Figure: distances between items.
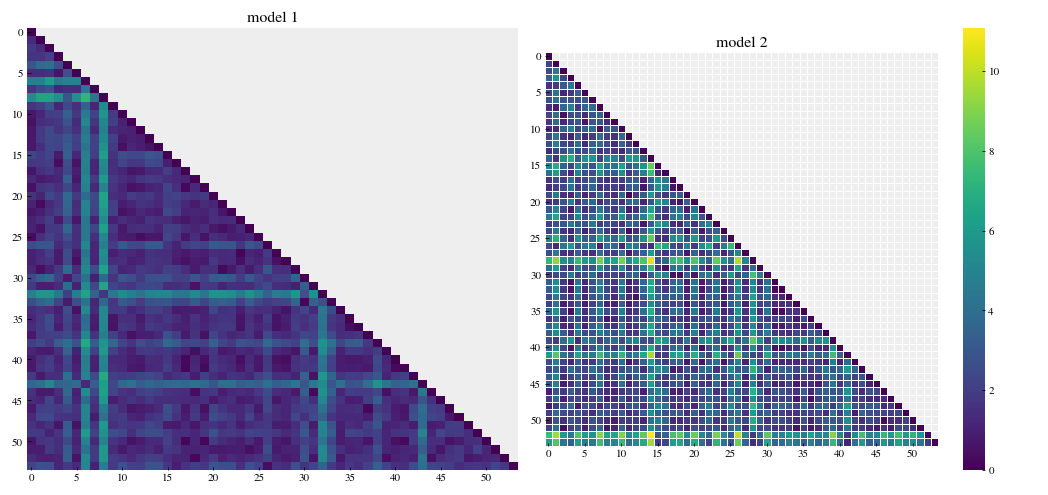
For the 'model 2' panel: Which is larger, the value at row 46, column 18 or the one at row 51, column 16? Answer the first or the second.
the second
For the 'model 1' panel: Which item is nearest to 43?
6
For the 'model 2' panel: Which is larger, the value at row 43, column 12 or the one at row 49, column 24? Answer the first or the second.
the first
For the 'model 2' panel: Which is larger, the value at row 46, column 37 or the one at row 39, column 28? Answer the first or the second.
the second
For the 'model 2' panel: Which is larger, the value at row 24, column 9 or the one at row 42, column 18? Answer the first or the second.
the second
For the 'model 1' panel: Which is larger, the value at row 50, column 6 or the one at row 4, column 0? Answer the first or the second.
the first
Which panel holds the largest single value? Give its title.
model 2
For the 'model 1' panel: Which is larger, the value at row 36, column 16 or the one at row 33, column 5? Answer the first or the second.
the second
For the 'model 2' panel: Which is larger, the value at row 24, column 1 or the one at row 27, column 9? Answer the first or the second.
the first
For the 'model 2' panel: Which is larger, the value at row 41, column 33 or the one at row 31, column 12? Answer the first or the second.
the first
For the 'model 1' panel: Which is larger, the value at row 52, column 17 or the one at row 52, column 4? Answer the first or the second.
the second
